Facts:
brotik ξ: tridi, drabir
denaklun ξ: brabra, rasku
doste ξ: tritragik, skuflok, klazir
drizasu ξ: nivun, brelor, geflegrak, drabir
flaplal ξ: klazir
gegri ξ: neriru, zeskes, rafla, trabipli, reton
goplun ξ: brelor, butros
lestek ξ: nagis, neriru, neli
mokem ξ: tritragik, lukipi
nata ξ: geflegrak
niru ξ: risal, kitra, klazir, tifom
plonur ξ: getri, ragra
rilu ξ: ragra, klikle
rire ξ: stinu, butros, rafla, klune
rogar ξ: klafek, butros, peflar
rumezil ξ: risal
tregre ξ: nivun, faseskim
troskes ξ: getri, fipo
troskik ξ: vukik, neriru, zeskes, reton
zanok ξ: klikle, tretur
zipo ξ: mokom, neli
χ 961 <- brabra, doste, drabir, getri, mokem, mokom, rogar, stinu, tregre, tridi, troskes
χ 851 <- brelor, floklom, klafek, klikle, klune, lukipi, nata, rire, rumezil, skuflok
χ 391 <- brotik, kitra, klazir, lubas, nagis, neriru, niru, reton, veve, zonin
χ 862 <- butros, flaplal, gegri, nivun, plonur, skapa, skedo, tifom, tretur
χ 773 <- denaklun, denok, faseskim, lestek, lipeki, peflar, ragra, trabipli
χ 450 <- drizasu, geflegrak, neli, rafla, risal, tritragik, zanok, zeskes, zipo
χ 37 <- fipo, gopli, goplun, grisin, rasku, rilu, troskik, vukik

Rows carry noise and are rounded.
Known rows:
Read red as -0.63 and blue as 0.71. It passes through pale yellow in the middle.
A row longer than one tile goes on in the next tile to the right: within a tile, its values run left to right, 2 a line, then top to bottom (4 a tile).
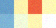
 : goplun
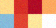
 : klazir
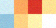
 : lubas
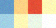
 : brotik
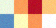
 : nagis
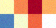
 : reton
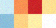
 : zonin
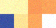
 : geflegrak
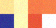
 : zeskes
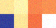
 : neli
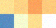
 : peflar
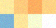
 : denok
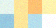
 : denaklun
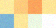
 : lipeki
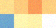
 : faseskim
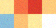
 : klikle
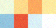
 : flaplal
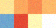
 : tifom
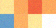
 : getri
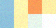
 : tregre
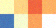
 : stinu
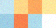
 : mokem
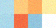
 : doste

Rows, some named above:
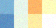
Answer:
gegri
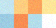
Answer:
mokem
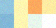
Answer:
tregre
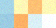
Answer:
plonur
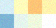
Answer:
lestek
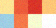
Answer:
skuflok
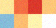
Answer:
klikle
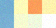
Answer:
rogar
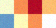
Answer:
nagis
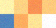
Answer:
tretur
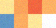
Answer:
getri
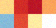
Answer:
klazir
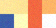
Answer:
butros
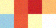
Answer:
kitra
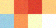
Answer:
lukipi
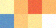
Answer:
brabra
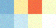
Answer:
rire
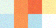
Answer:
rumezil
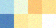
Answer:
zipo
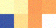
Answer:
geflegrak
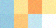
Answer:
troskes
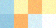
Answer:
plonur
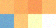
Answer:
ragra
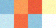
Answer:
niru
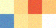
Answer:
tridi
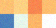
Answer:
trabipli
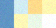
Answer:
drizasu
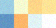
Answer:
zanok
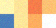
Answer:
nivun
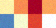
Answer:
neriru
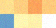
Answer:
faseskim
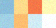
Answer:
rilu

